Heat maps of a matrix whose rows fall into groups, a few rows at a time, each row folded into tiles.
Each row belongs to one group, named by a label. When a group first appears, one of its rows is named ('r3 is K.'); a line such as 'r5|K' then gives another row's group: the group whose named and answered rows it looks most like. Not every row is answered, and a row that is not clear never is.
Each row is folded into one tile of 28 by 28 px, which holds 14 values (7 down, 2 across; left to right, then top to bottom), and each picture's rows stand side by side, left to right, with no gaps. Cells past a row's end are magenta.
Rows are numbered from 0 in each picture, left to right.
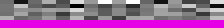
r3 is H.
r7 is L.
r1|L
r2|L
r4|H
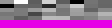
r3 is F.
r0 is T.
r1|L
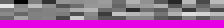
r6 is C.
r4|C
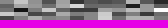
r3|F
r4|L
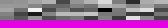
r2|C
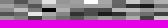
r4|L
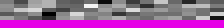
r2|F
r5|T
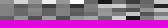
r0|H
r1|H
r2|H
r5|L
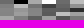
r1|H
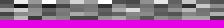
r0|L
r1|H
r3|H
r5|H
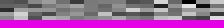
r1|T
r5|L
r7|T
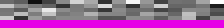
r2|T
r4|H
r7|H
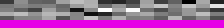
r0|C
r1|F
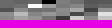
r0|F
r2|T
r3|F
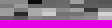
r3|F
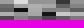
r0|C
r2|C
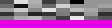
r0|L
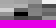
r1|H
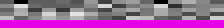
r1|F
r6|T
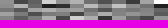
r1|L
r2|T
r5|H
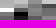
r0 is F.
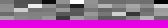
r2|H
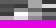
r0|F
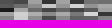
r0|F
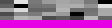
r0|L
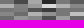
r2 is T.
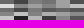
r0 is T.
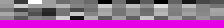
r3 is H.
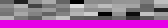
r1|T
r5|C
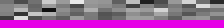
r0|T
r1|C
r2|H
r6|H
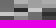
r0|C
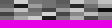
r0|L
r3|C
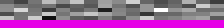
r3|C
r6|L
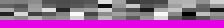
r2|F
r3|L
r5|F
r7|C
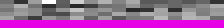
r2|L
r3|T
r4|C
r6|F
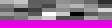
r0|C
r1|F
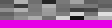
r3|F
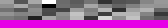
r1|H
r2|F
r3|T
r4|F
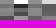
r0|H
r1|H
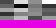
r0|L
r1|H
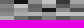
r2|C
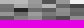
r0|C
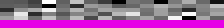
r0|F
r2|L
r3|T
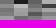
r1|L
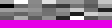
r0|T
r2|T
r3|C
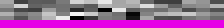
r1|F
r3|C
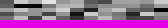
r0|L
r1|T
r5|C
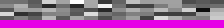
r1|L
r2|H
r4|L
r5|T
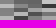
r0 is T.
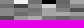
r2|C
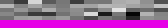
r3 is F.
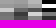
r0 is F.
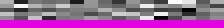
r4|C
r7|L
